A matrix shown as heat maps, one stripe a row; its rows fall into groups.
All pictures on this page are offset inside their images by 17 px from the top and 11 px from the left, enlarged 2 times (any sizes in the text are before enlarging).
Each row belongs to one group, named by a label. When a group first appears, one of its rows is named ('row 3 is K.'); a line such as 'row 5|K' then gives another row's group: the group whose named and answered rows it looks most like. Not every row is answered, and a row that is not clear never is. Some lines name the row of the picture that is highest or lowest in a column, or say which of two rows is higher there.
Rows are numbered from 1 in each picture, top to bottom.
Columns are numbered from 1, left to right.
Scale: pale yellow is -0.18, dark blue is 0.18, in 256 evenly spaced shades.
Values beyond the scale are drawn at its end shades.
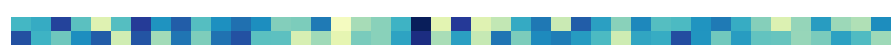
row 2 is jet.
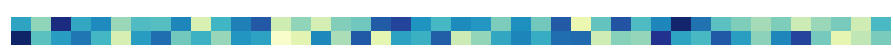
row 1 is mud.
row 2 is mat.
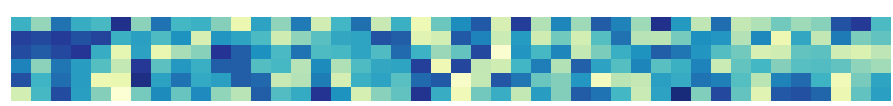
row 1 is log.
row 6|mat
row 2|mud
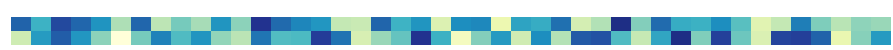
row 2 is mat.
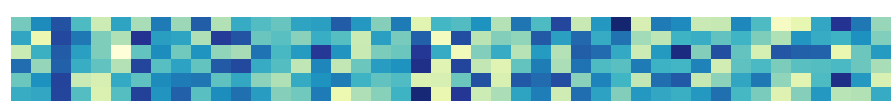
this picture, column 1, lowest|3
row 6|jet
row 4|jet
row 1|log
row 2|jet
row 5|log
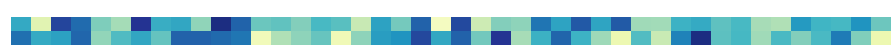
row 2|jet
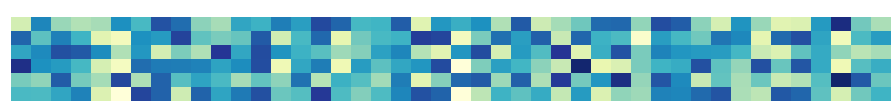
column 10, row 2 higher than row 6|No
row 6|mat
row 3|mud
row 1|log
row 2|mat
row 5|log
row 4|mat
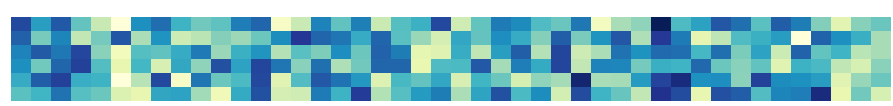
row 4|mud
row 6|mat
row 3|mud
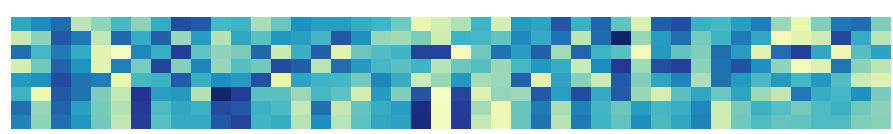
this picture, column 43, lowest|5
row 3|mat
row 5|mud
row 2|log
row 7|jet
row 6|jet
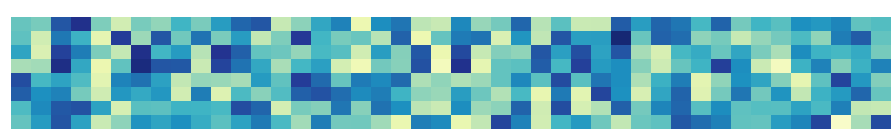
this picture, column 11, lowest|6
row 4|jet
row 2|log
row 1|mud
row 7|mud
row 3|jet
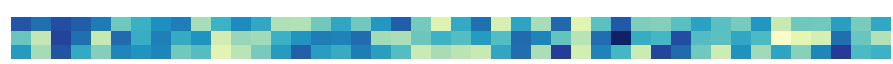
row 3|log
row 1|mud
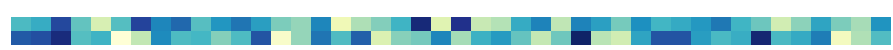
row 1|jet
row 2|mat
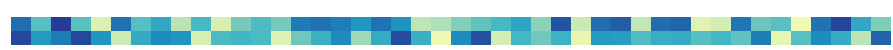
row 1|log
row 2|mud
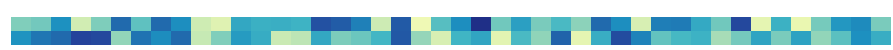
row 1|log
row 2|mud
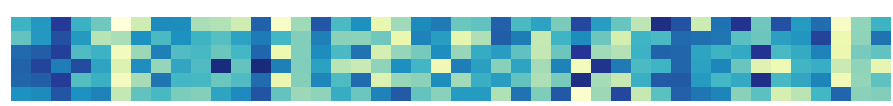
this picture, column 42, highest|6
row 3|mat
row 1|mat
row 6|mud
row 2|mat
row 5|mat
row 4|mud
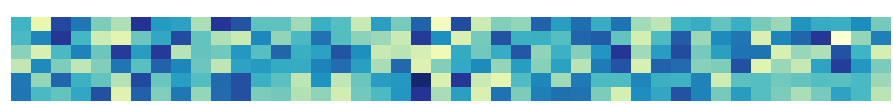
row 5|jet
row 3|log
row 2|mat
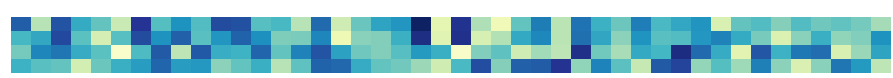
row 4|log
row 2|jet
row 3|mat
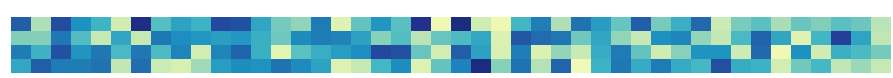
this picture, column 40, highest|3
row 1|jet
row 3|mud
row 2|log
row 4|mud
